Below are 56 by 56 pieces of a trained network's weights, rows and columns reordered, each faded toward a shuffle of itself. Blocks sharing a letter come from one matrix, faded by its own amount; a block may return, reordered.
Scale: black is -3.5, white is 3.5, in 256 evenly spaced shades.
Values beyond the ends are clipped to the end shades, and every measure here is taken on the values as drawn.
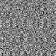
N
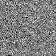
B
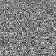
N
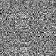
N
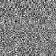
N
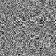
N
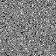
B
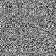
N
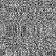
N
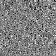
B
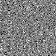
B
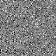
B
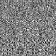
N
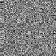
N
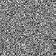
N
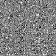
B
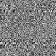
N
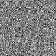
N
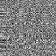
N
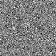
B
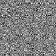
N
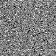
B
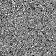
B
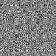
N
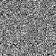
N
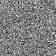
B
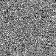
B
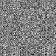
N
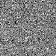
B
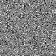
B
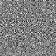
N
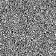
B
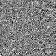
B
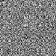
N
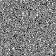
B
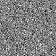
B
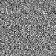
N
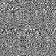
N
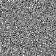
B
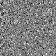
B
